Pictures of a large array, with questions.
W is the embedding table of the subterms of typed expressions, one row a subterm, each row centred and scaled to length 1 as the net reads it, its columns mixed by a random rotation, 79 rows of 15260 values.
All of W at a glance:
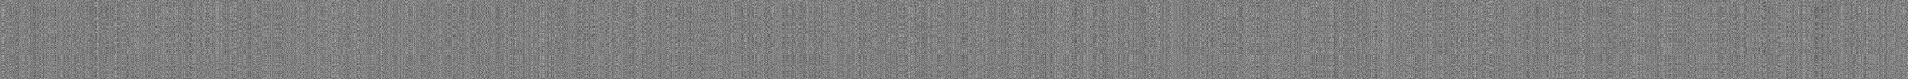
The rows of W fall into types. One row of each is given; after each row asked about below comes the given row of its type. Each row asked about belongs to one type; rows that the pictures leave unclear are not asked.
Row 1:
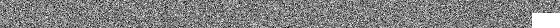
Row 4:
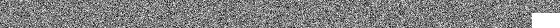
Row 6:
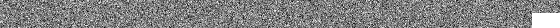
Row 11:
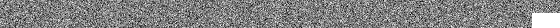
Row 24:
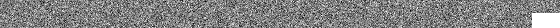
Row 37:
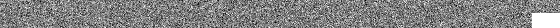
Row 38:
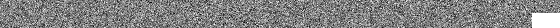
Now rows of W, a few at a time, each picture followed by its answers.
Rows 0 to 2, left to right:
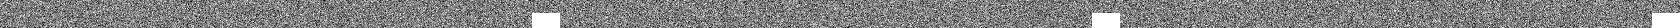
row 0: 38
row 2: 6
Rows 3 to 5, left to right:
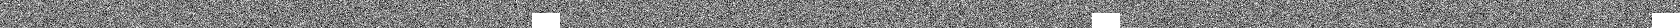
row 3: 38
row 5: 24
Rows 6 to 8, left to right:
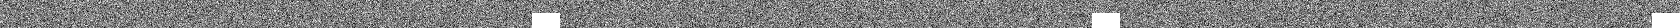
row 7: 11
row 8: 1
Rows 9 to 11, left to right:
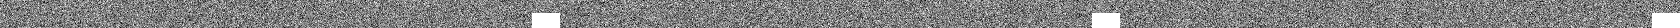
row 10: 6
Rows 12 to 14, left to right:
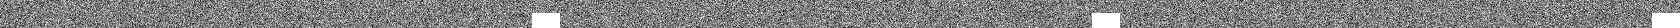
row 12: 11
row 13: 4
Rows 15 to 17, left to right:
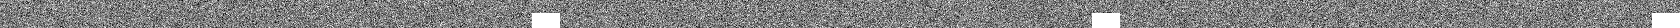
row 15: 37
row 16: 1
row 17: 24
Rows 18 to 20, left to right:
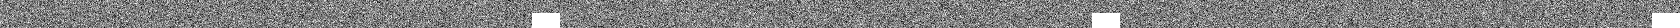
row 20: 6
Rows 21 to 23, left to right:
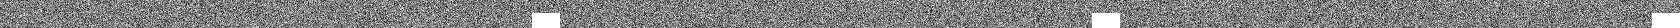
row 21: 1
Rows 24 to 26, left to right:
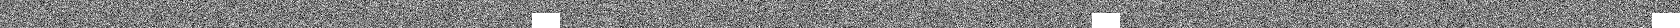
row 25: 37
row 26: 38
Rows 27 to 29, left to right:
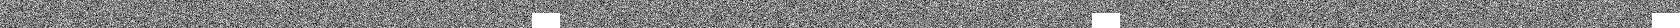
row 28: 24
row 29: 24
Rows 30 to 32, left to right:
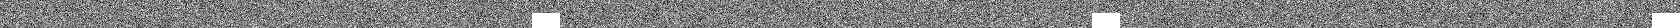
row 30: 1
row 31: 11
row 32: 24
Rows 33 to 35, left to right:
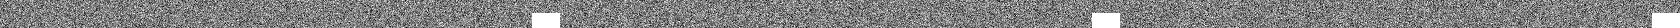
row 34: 38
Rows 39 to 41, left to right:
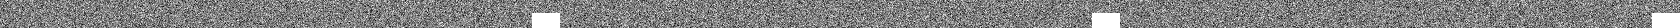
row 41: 4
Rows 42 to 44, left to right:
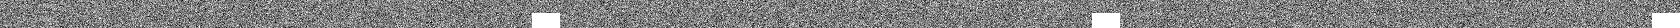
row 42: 37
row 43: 24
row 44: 24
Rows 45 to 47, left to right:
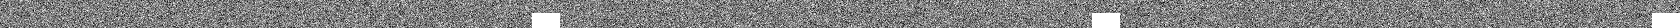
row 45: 4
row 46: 24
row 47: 6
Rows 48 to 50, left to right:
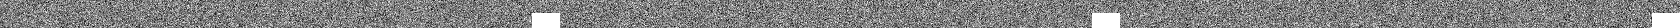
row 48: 1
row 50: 1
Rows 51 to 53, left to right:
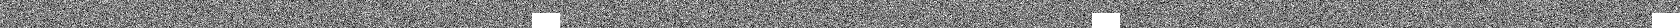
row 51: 6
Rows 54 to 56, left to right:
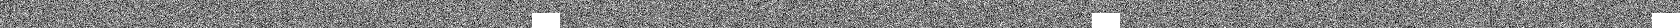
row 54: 11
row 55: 37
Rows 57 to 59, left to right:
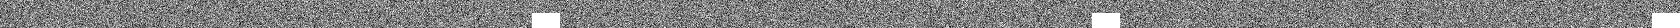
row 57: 11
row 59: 11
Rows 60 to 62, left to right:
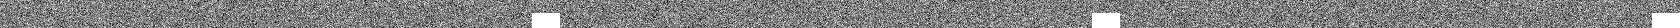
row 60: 37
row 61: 11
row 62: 24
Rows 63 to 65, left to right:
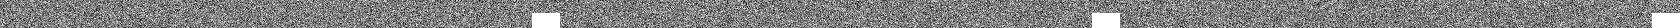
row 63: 11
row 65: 37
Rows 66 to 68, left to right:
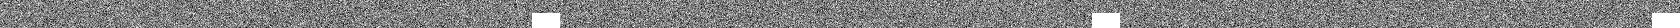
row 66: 38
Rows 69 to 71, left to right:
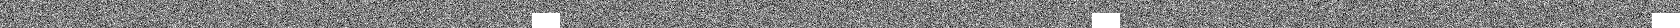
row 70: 4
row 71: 37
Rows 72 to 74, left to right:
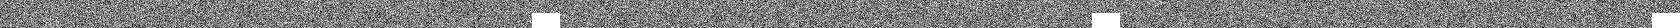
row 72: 11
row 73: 24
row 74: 38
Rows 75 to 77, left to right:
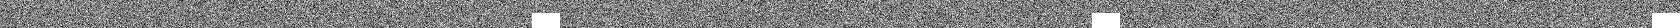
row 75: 37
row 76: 37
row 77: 11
